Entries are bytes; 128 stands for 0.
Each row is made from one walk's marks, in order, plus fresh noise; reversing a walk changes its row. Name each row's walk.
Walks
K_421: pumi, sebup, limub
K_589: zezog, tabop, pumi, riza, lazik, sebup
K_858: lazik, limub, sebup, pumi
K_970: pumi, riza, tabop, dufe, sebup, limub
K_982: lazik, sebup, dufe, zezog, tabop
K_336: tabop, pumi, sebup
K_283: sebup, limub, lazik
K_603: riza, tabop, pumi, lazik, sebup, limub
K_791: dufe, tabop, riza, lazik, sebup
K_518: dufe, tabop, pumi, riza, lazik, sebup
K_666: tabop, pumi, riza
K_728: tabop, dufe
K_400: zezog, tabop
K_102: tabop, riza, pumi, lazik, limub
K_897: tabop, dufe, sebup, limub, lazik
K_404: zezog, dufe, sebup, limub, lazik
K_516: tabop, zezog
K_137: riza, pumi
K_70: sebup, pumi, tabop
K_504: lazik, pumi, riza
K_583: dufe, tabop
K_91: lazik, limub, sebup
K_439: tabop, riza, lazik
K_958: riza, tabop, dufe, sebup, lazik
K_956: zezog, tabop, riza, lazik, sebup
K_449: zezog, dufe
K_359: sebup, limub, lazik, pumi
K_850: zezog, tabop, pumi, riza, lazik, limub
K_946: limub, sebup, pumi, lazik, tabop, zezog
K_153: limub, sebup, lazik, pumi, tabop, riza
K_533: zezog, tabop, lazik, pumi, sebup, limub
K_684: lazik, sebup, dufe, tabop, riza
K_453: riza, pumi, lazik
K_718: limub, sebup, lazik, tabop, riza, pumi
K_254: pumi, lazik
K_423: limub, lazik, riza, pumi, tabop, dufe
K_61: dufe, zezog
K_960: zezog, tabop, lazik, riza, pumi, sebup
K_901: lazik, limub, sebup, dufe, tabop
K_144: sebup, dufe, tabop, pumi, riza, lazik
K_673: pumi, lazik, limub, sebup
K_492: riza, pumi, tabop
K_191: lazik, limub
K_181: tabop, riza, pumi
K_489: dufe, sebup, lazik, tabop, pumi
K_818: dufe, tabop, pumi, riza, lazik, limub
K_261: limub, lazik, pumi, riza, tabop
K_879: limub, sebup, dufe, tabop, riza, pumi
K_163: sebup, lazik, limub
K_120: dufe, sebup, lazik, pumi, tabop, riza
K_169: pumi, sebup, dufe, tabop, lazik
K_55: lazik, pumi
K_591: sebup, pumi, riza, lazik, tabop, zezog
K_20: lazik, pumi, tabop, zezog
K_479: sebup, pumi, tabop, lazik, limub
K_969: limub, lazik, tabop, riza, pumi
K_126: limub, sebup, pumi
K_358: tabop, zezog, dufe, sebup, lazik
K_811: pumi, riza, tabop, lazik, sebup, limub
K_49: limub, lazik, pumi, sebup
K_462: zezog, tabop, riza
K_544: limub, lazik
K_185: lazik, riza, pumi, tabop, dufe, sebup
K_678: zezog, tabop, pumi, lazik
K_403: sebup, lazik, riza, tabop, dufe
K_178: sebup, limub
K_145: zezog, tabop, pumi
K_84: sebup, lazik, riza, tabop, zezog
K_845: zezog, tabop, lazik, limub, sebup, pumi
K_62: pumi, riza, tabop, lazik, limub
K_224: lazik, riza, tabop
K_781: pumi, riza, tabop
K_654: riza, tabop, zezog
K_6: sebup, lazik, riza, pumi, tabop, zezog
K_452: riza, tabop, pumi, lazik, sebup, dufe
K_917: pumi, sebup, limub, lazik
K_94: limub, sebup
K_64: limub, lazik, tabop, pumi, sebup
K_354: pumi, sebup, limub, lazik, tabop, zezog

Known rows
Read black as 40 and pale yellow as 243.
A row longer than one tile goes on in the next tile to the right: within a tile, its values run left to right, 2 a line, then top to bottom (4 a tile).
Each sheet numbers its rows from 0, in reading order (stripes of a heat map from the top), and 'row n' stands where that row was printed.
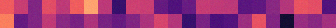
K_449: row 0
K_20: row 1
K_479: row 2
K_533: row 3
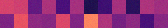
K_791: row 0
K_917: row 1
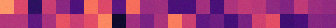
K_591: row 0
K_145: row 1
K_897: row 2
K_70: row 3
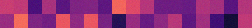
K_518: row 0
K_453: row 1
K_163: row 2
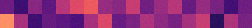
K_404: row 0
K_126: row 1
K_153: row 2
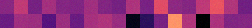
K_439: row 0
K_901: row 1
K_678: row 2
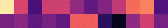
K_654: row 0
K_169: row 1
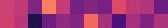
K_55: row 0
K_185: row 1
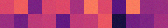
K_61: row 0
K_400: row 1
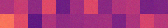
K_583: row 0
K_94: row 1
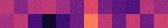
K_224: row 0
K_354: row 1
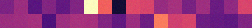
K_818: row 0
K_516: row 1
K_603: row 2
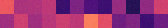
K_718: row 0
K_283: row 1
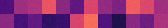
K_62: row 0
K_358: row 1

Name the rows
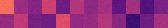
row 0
K_879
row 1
K_850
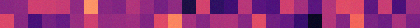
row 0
K_958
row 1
K_6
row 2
K_544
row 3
K_673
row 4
K_956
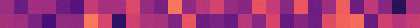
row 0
K_120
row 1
K_489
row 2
K_137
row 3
K_181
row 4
K_969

